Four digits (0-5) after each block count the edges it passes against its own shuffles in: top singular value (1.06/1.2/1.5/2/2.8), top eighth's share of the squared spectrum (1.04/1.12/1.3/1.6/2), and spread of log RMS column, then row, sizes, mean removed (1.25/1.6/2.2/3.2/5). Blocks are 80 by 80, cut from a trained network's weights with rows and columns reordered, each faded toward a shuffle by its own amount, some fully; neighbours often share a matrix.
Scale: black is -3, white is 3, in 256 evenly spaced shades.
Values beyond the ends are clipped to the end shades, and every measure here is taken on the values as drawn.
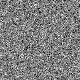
0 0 0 0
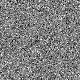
0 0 0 0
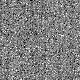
1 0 0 0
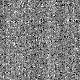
2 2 0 2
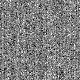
2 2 0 1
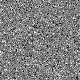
0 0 0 0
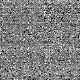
2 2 2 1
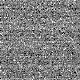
2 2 2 0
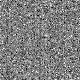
1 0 0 1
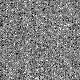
1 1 0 0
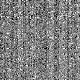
3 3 0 3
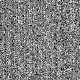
2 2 0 1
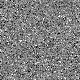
0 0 0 0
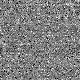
1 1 1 0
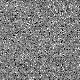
1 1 1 0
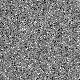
0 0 0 0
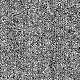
2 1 0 0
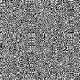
4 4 2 2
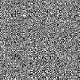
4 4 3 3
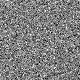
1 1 0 0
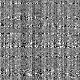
4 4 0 4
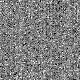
2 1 0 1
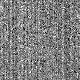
3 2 0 2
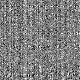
3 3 0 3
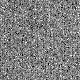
2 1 0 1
